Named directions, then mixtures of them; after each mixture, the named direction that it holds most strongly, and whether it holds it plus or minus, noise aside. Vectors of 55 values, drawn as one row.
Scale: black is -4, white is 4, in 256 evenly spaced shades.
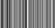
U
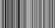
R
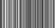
R, minus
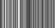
R, minus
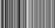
R, plus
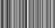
U, plus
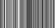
R, minus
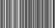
R, minus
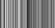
R, minus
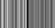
U, minus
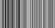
R, plus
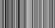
R, plus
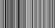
R, plus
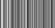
U, minus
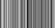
U, minus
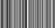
U, plus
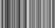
R, plus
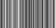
R, minus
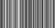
R, minus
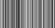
R, plus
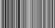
R, plus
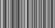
U, minus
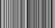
U, minus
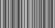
U, minus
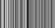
U, minus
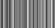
U, plus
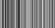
R, plus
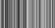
R, plus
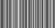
U, plus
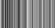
R, plus
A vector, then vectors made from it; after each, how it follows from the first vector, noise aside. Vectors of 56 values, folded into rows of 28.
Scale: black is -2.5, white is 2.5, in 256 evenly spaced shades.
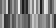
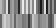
sign-scrambled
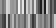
sign-scrambled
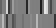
partly zeroed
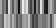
negated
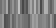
shrunk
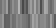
shrunk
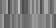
shrunk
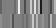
partly zeroed
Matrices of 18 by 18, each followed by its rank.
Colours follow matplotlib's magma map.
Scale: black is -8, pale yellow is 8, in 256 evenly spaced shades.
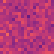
full rank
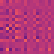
two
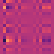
one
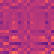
two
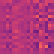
two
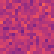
full rank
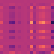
one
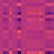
one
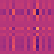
one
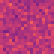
full rank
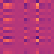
one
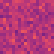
full rank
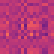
two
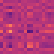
two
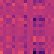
two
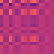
one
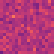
full rank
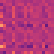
two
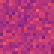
full rank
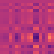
one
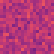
full rank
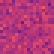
full rank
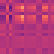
one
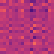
two
